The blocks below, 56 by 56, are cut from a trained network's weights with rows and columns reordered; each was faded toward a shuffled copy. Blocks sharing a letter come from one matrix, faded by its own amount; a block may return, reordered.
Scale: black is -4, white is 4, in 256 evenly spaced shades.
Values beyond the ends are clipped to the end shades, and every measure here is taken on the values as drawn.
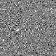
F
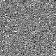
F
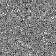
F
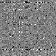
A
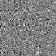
A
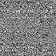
F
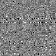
A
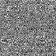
F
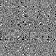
A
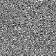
F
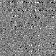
A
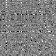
A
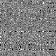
A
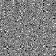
F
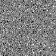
F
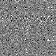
A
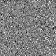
F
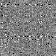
A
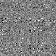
A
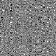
A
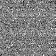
F
